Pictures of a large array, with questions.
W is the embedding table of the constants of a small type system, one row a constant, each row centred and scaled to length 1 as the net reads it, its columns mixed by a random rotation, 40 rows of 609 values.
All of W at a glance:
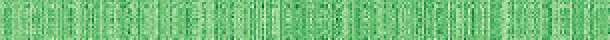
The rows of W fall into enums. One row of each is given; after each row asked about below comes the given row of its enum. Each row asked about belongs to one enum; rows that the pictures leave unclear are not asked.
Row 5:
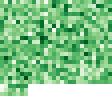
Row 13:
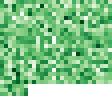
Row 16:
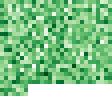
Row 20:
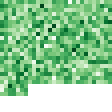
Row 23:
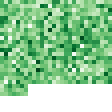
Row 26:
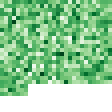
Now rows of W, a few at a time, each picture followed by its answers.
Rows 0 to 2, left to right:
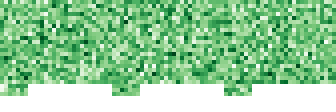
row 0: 5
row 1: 26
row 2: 16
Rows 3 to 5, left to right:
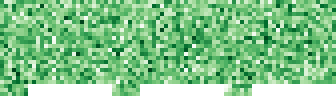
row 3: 13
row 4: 23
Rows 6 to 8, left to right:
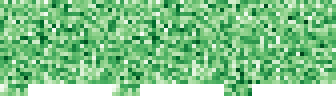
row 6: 5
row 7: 5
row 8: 13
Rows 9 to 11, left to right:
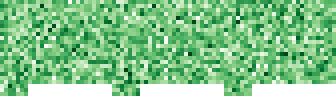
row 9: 20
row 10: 13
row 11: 26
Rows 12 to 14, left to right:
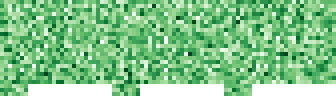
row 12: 16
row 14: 26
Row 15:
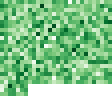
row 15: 20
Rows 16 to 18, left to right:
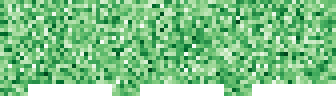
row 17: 23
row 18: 26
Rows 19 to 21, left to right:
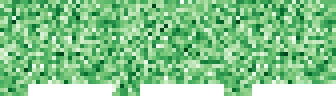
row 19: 26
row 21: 26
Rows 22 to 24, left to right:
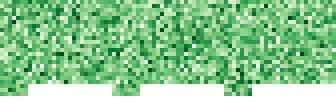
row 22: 26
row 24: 13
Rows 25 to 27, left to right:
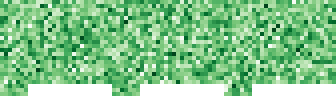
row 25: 23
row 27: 20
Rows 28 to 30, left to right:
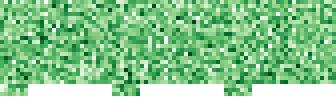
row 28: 5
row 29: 13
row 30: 16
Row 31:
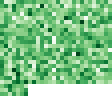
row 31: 13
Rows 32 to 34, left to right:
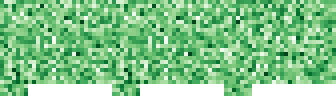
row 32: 13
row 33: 13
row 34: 26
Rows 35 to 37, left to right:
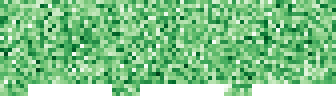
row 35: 23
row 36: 16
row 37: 5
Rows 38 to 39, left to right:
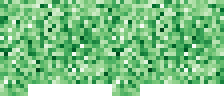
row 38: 23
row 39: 23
